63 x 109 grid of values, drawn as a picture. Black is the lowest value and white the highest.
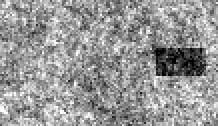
The texture is blotchy. In the middle right lies a patch that is lower than the rest. No overall slope runs across the table. The halves do not mirror each other. The middle right is the ninth with the lowest average.
